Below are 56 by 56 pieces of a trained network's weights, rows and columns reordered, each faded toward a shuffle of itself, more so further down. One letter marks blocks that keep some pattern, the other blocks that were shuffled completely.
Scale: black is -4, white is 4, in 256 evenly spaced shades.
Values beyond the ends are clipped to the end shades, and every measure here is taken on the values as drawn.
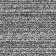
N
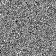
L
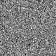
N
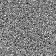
L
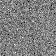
L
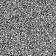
L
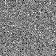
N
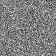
L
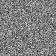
L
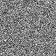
L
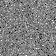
L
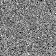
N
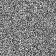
L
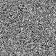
L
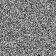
L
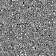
N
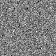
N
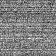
N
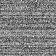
N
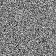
L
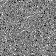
L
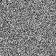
L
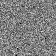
L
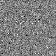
N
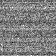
N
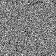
N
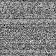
N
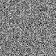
N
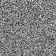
L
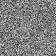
L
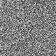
L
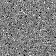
L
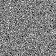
L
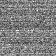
N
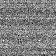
N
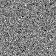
L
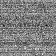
N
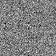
N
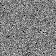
L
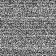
N
